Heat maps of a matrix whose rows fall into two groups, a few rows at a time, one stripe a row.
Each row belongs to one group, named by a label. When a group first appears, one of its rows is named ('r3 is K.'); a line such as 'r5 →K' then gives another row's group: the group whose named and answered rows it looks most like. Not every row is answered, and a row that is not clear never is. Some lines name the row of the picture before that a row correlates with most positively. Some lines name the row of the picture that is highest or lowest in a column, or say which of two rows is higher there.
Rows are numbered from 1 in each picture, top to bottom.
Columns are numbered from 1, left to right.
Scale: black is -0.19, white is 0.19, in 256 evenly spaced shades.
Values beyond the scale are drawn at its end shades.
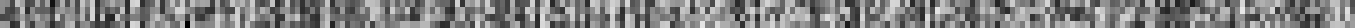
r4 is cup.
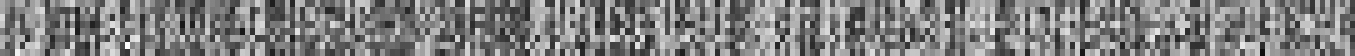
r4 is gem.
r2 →gem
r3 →gem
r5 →gem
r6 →cup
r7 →gem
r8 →gem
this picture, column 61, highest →1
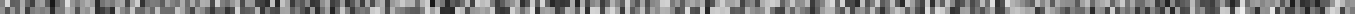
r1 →cup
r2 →cup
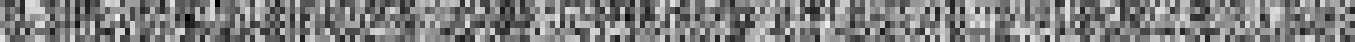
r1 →gem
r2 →gem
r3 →gem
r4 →gem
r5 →cup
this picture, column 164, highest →4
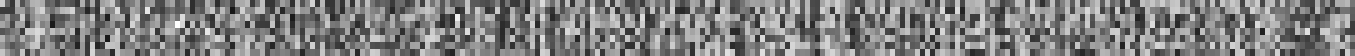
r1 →gem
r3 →cup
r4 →cup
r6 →cup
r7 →gem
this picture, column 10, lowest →1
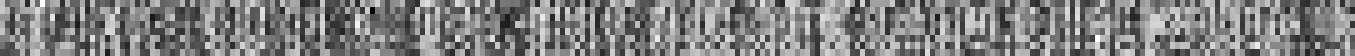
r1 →cup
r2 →gem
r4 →gem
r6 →cup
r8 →cup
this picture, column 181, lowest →1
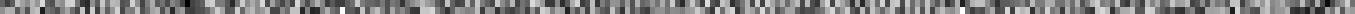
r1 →gem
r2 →cup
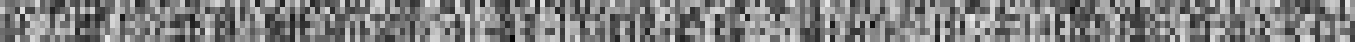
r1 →cup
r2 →cup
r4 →gem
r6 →gem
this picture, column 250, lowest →1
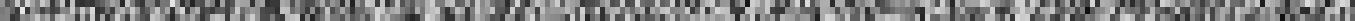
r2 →cup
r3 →cup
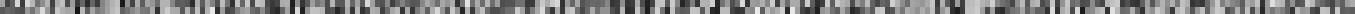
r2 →gem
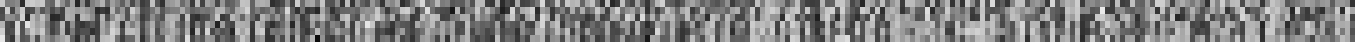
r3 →cup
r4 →gem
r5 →gem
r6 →gem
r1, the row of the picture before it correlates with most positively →2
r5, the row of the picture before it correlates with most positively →1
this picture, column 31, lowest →2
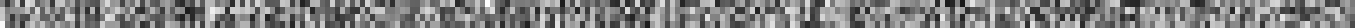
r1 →gem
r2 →cup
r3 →gem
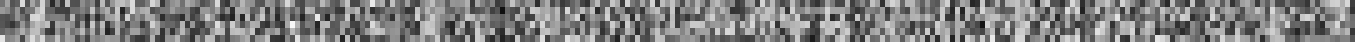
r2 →gem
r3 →gem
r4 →cup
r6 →gem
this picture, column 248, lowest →3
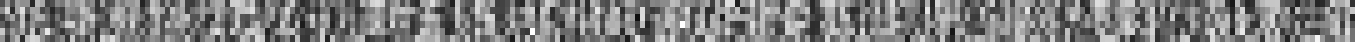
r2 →cup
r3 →cup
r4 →cup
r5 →cup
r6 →gem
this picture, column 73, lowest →2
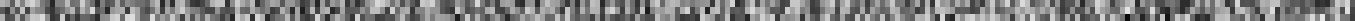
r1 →cup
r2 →cup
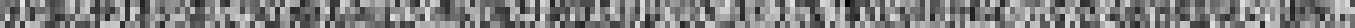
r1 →cup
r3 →cup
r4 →gem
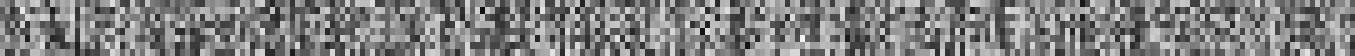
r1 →gem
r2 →cup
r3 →gem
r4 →cup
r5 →gem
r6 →cup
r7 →gem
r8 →gem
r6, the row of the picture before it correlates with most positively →1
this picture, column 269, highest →8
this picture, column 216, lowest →4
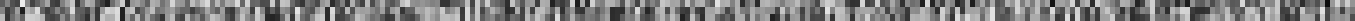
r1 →cup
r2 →gem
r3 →gem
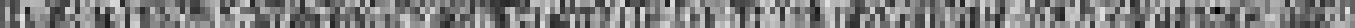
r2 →cup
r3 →cup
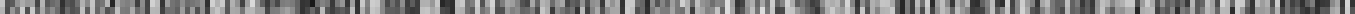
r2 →cup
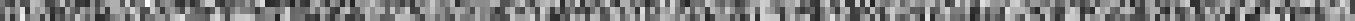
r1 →gem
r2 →cup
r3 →cup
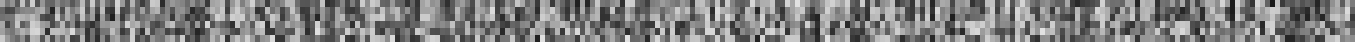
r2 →cup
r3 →cup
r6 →cup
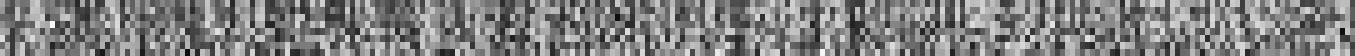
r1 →gem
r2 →gem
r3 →gem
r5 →cup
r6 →gem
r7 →cup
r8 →cup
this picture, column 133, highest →6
